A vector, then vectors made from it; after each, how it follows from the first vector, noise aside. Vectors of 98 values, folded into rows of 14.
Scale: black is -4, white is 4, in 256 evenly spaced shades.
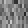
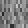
reversed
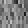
copied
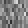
negated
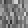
negated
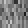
copied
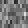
sign-scrambled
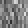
negated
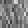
negated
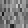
reversed
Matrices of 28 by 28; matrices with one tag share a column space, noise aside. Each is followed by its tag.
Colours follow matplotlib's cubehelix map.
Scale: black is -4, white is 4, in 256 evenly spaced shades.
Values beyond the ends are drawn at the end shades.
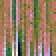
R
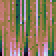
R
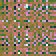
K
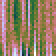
R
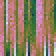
R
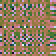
K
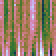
R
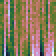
R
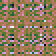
K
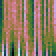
R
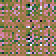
K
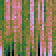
R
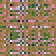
K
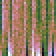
R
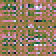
K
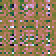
K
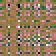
K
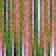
R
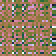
K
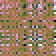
K
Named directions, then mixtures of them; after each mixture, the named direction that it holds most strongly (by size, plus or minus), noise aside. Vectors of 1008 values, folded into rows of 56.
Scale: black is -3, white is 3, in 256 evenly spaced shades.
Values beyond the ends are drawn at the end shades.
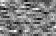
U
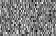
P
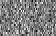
P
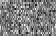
P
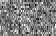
P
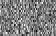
P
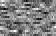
U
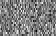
P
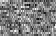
U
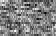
U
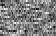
U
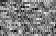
U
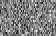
P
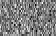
P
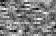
U
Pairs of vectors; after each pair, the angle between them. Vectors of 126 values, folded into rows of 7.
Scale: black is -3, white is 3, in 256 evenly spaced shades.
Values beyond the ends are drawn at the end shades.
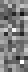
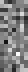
partly opposed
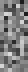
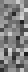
orthogonal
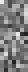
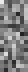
nearly parallel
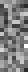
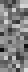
nearly opposite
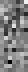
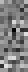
partly aligned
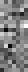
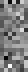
orthogonal
